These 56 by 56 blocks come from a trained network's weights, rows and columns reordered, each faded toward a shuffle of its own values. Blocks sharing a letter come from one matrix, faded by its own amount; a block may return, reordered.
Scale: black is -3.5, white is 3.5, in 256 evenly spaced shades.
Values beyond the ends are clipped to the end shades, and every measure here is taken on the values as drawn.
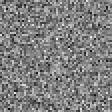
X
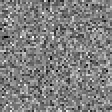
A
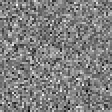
X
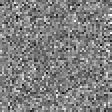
A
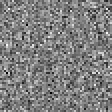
A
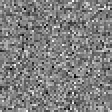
X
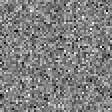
X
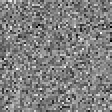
A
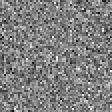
X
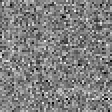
A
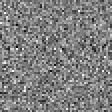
X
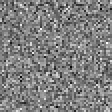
A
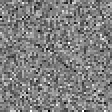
A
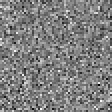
A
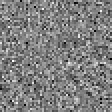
X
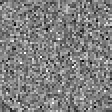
X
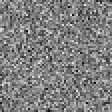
X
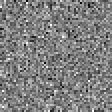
A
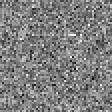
X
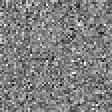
A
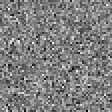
A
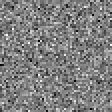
X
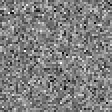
X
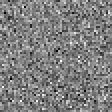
A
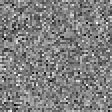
A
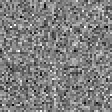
A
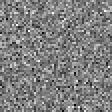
X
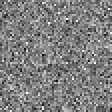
A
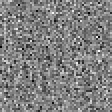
X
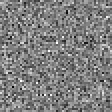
A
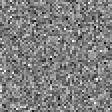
X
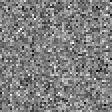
X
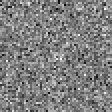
X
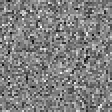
X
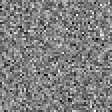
X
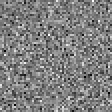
A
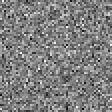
A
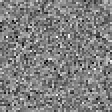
A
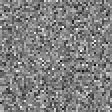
X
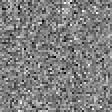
X
